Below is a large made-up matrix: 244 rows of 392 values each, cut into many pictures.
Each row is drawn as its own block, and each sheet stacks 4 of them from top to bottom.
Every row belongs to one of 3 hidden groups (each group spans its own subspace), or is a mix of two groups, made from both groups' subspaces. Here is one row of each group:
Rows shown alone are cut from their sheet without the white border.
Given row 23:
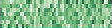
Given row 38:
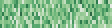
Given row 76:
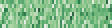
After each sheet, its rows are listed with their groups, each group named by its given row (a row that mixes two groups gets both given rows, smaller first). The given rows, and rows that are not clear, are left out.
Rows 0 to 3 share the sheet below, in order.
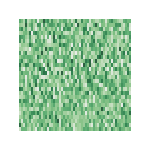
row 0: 76
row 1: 23 and 38
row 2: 38 and 76
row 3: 23
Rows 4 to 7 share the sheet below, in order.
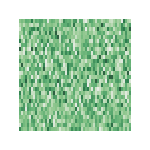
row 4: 23
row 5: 76
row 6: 76
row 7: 23 and 76
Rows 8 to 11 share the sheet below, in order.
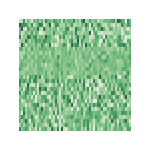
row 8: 38 and 76
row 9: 23 and 76
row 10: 38
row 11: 38 and 76
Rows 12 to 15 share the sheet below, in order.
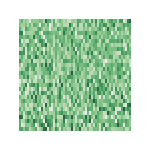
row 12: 23
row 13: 76
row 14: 38
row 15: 23 and 76
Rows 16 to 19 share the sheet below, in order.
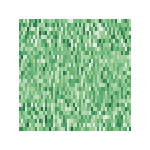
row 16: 38
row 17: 76
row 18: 23 and 38
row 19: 76
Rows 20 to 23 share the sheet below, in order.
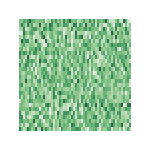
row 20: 23
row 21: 38
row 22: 76
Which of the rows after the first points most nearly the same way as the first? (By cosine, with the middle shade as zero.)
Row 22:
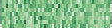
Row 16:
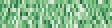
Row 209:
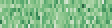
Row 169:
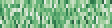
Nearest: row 169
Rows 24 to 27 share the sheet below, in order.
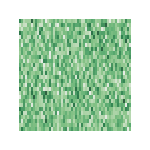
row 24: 38 and 76
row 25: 23
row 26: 23 and 76
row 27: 76
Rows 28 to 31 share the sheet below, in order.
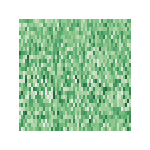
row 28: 38
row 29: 38
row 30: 76
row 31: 76
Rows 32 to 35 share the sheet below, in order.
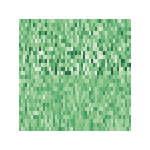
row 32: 38 and 76
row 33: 38
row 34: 38 and 76
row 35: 23 and 76
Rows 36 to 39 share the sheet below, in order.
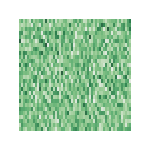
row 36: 23
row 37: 38
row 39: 23 and 38
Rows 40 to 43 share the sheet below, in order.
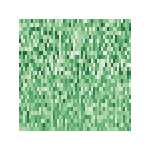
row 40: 23
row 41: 38
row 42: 76
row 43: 23 and 38
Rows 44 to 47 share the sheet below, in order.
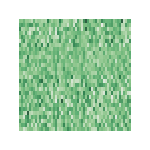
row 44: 23
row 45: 38
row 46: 38
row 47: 38
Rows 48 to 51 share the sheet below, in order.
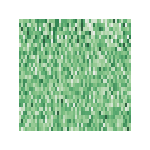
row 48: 23 and 38
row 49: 38
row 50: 38
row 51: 76
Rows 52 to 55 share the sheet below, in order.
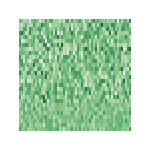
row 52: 23 and 38
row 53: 23
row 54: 23
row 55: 76
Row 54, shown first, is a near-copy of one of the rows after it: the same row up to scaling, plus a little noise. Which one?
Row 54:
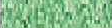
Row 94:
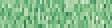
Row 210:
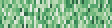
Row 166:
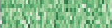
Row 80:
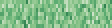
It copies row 80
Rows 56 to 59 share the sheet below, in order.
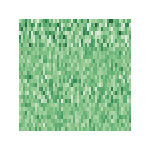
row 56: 76
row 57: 23
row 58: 23 and 38
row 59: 38 and 76
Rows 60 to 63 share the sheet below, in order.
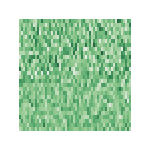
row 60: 38
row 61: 23
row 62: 23 and 76
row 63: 76
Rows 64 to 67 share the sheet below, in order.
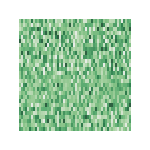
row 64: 23
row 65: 23
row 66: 76
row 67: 23 and 76
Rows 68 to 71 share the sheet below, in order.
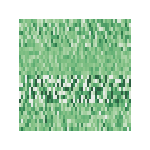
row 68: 38
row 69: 23
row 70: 76
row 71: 76
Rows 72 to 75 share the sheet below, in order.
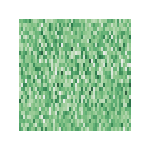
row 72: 23 and 38
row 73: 38
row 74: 76
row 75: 23
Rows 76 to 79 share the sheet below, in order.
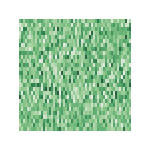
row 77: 23 and 38
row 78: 23
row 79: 23
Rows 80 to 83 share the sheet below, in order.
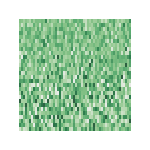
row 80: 23
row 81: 76
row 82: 23
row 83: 38 and 76
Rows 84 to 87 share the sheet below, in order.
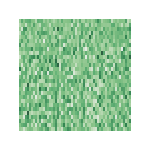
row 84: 76
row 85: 23
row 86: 38
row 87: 38
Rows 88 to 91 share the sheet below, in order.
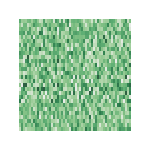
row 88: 23 and 38
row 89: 38
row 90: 76
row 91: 38
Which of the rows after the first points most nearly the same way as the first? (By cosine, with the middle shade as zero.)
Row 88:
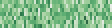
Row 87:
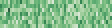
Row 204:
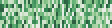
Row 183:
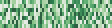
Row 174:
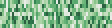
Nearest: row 183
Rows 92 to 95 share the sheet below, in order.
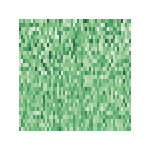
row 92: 23
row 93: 23 and 38
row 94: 23
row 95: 23 and 76
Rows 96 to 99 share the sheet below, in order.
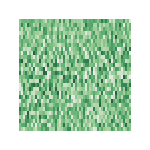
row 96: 23
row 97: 23 and 38
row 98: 23
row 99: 38
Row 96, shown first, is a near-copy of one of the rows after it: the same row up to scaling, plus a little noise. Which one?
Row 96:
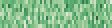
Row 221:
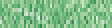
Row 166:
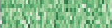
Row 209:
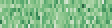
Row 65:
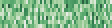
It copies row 65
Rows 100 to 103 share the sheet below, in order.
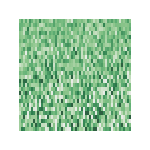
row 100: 38
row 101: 38 and 76
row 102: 38
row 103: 38
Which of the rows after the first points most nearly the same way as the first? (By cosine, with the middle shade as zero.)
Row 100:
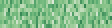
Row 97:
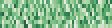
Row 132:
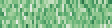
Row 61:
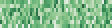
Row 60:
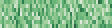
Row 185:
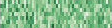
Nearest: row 132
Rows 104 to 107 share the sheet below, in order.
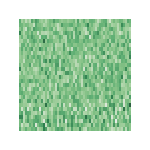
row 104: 76
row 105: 23 and 38
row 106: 23
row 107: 23
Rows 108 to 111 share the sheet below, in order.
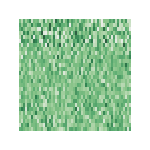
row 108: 23
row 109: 76
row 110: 23 and 38
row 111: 23 and 76
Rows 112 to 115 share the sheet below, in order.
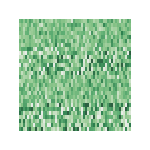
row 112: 38
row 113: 38 and 76
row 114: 38 and 76
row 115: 23 and 76
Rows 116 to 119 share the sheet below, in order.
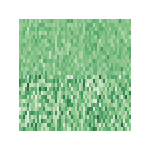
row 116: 38
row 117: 23
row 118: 38
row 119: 38
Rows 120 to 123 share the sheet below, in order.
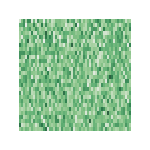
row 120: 76
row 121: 23 and 38
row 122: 76
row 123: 23
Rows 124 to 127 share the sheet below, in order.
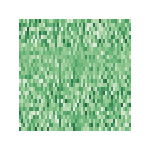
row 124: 38
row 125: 23
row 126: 38
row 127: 23
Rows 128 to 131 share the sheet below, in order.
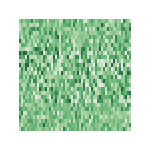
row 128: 23
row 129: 38
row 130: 38
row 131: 76
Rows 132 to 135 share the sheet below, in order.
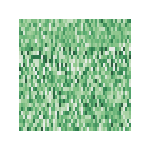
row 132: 23 and 38
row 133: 23
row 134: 76
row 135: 23
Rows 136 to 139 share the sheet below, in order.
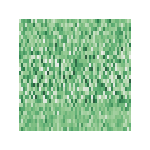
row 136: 76
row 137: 23
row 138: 23 and 38
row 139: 76
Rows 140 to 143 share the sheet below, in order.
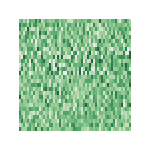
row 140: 38
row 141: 76
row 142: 23
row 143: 23
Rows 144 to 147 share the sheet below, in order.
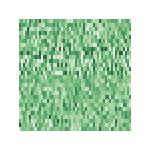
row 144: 38
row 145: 23 and 76
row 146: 23 and 76
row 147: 23 and 76
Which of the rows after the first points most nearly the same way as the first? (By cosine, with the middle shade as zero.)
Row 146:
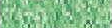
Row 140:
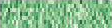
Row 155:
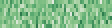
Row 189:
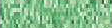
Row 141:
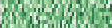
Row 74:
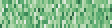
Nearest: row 189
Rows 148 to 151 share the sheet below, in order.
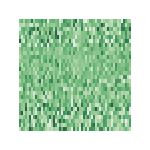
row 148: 23
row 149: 23
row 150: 23 and 76
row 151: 76
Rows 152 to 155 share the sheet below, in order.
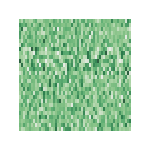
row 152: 76
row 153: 76
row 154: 23
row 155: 38
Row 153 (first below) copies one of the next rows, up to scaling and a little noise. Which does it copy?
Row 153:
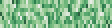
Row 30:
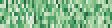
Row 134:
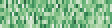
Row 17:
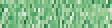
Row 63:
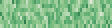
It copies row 63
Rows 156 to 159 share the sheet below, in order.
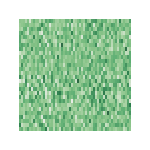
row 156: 23 and 38
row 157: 76
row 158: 38 and 76
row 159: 23
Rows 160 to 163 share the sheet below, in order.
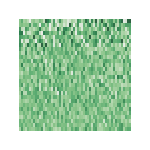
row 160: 23
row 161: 23 and 76
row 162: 23 and 38
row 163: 23 and 38
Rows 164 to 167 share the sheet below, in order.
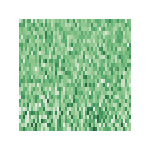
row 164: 76
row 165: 23 and 38
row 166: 23
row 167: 38
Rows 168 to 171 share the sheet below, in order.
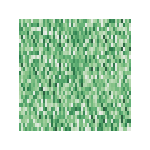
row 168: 23
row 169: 23
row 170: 23
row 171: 38
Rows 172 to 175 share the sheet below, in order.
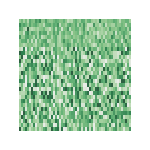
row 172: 38
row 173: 76
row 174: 76
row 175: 38 and 76
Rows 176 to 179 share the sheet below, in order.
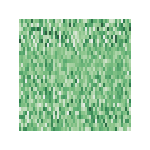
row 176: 23
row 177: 76
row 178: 76
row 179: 38
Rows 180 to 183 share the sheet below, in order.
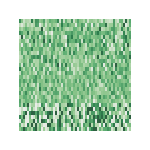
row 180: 23 and 76
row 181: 23
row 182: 38
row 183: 38
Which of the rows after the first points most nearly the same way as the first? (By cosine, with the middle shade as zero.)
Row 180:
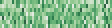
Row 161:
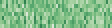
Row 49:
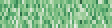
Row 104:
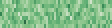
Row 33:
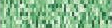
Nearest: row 161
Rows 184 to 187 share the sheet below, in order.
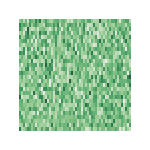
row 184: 38
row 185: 76
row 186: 23
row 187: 23 and 38
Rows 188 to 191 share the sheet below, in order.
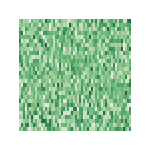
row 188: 23
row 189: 23
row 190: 76
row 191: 23 and 76
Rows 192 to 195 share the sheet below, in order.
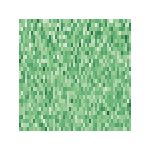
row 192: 76
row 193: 76
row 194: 76
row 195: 23
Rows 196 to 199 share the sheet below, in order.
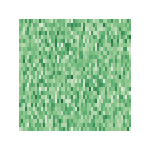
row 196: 38
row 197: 23 and 38
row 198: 38
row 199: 76
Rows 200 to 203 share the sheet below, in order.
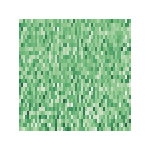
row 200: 76
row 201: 23
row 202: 76
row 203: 38
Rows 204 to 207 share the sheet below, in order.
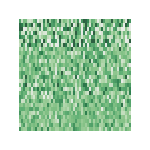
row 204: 23 and 76
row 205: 38
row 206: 76
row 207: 23
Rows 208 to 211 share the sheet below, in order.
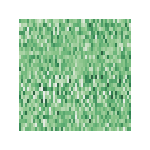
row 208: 38
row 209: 23
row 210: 23
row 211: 23 and 76
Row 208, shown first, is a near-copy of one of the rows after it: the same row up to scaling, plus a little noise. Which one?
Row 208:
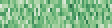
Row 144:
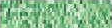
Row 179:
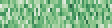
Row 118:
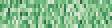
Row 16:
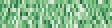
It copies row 179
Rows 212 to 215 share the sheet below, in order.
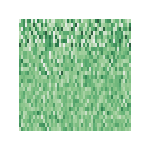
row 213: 23 and 38
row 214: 23
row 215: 23 and 76
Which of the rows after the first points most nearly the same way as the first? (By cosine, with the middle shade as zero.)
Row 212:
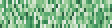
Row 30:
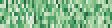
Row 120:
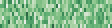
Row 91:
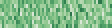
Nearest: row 120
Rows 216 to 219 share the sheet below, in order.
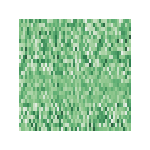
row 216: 23 and 38
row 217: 76
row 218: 76
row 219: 38
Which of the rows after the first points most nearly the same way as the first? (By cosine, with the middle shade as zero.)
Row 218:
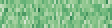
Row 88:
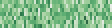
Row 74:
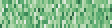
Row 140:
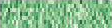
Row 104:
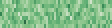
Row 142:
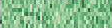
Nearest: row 74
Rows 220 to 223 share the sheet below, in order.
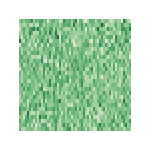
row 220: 23
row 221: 23
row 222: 23
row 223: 38
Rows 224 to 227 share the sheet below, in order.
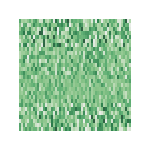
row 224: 23 and 38
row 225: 38
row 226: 38 and 76
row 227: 38
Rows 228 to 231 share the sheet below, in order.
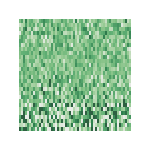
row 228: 76
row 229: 23 and 38
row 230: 23
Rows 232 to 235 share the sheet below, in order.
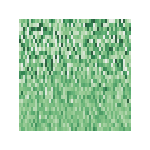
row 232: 23 and 38
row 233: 38 and 76
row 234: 76
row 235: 38
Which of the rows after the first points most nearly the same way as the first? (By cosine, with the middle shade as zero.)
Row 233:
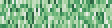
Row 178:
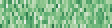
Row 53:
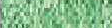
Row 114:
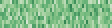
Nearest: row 178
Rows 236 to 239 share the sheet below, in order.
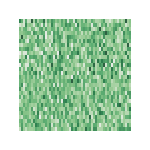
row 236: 76
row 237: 38
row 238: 38 and 76
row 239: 38
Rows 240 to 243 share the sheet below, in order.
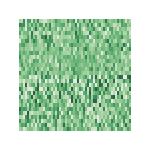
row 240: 23 and 76
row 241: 23
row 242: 23 and 38
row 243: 38
